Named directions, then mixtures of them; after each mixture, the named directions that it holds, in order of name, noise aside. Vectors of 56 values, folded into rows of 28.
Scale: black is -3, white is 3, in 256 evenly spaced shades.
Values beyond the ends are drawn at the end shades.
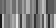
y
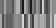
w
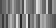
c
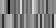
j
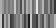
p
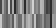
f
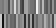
c, p, w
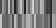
f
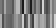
w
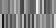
c, p, w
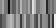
j, y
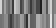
c, f, w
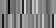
c, j, w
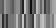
c, w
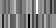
c, p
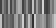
f, w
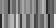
j, y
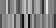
c, f, w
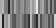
j, p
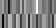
c, j, p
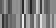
c, w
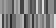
p, w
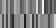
f, p, w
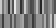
f, p, w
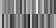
p
